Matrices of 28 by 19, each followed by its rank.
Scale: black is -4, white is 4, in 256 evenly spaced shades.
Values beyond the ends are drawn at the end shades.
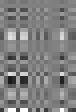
one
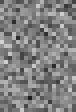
full rank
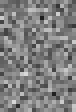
full rank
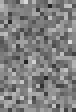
full rank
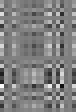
one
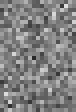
full rank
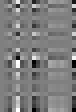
one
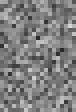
full rank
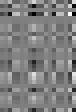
one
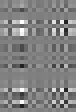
one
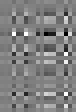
one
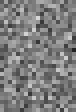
full rank
